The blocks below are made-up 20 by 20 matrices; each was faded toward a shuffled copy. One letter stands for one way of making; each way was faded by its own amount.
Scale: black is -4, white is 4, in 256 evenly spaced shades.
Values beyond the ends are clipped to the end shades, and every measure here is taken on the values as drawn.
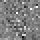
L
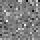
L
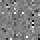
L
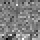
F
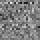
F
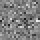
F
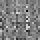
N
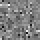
L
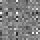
N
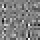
N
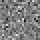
L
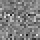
F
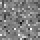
L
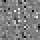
L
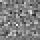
F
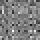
N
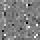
L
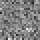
F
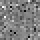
L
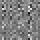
N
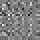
N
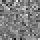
F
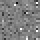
L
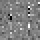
L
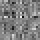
N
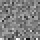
F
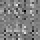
N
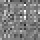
N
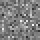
F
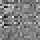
N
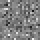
L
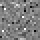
L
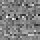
F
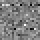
F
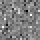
L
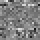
F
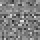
F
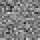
F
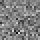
F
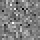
L
